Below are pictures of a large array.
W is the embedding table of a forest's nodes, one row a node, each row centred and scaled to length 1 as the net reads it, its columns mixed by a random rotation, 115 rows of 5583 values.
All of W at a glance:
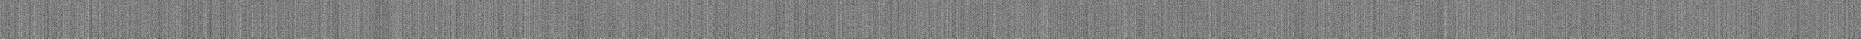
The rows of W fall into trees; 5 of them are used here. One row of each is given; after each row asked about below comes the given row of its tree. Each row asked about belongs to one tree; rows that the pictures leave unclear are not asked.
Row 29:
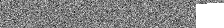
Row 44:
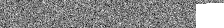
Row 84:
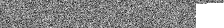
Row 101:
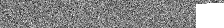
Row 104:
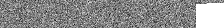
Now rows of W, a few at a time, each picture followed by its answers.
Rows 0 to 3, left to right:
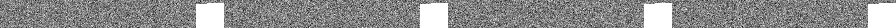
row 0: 104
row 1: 101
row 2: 84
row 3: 104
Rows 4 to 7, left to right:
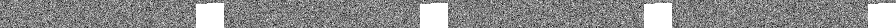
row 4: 84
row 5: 84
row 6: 44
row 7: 44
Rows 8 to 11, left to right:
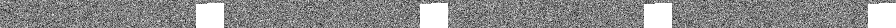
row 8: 29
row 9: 84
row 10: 104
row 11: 84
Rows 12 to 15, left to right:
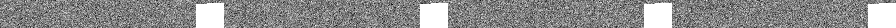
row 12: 104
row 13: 104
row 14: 84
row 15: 101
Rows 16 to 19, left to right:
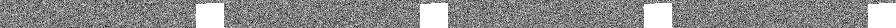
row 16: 44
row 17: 29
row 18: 101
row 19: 29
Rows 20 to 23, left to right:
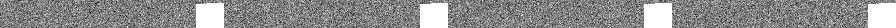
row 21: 104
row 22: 101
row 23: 29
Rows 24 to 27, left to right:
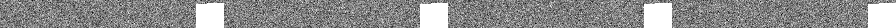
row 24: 84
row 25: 84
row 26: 101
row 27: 104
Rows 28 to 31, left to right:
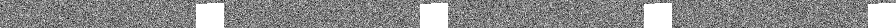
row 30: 101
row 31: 44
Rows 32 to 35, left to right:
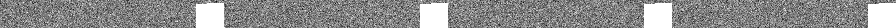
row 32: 101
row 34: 84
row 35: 104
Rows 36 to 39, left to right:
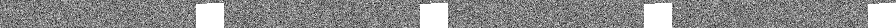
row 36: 101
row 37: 104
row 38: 104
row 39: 29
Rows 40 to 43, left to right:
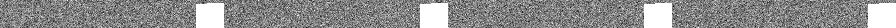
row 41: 101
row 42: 29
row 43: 29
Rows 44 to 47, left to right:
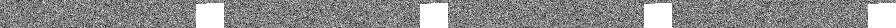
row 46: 101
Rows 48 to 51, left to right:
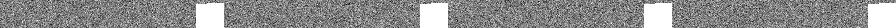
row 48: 84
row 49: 29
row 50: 84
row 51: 29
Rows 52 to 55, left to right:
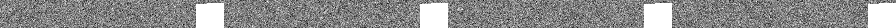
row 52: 104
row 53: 44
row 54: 104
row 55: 84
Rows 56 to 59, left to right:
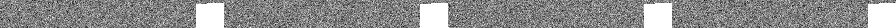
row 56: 84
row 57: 29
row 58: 29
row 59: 84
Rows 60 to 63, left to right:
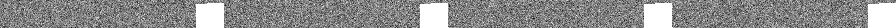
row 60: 44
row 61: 101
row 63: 29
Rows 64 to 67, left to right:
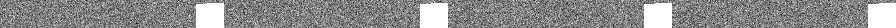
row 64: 101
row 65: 101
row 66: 104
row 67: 104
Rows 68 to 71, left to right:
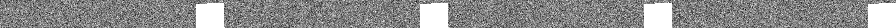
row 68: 101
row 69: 29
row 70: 29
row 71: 101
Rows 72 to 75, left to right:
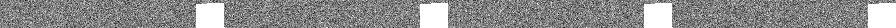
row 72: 101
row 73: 29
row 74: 101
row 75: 29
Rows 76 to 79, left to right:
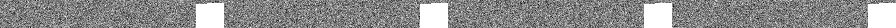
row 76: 104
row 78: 84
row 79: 29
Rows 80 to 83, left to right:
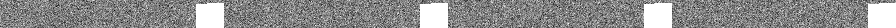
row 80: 29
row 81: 104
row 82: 44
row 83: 84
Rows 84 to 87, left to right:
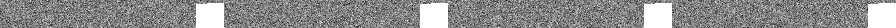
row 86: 84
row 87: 44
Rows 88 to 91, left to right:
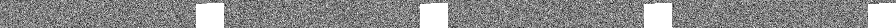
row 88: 101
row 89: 101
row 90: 44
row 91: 29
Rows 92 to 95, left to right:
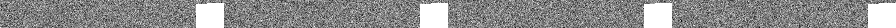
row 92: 29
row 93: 84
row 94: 101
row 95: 84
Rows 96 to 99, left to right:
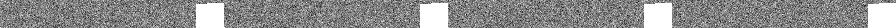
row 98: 29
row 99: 101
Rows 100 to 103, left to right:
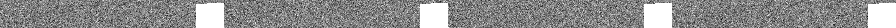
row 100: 29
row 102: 29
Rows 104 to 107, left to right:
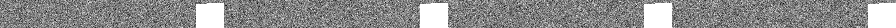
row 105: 101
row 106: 29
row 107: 29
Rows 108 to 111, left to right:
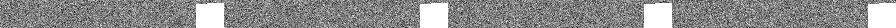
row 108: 29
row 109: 29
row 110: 104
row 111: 101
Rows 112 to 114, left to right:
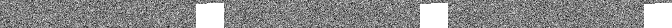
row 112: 84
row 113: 104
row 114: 104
